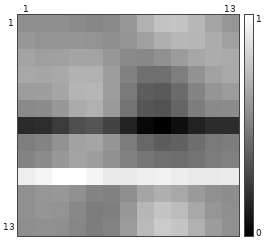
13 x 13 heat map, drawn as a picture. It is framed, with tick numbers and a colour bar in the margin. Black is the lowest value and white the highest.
Calmest part: top left. Slope: none. Odd lines: rows 7 and 10.
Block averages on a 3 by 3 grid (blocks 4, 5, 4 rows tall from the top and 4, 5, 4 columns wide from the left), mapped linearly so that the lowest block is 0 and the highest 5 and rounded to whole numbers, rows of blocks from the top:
3 3 4 | 2 0 0 | 4 5 5
